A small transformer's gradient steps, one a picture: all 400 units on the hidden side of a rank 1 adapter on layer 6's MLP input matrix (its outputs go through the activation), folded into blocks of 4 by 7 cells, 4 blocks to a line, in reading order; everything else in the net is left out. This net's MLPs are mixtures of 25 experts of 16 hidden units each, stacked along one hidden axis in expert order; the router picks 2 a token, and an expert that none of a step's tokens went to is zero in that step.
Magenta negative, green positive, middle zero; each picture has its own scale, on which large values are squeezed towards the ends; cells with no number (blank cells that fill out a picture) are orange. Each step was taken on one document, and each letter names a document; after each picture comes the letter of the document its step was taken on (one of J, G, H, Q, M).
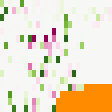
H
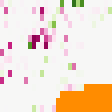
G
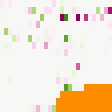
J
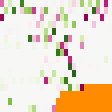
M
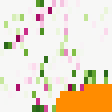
H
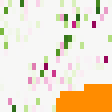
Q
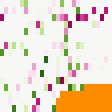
H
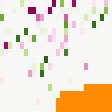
H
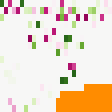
M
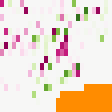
H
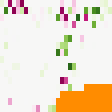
M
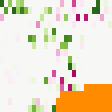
M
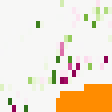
Q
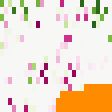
Q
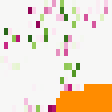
J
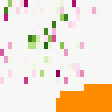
G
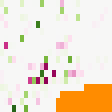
Q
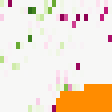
J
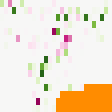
H
